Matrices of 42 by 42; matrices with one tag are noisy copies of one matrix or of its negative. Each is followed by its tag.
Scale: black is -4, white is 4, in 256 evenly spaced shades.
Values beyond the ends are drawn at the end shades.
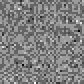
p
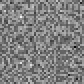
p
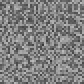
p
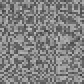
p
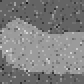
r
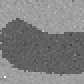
r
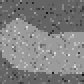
r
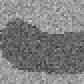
r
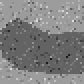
r
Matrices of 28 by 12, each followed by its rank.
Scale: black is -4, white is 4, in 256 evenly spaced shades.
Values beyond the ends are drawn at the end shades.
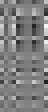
one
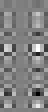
one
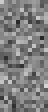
full rank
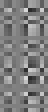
one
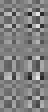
one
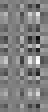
one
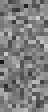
full rank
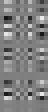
one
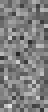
full rank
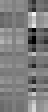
one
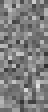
full rank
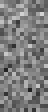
full rank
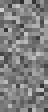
full rank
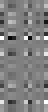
one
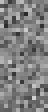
full rank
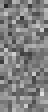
full rank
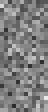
full rank
